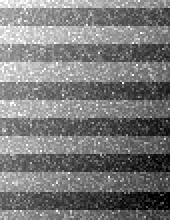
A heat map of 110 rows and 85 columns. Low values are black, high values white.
Stripes: horizontal, repeating 6 times. Ninth with the highest average: top left. Slope: up to the top left. Histogram: bell-shaped. Ninth with the lowest average: bottom right.
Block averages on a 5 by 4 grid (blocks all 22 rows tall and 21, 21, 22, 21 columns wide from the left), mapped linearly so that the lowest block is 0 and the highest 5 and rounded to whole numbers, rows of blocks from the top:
5 4 3 2 | 4 3 2 1 | 3 3 2 1 | 3 2 1 0 | 3 2 1 0
